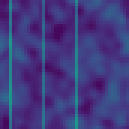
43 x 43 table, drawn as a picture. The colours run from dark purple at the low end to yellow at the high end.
No overall slope runs across the table. The values are skewed, with a long tail toward high values. Columns 4, 15 and 26 differ from the columns beside them. Overall the values sit about 20% of the way up the scale.
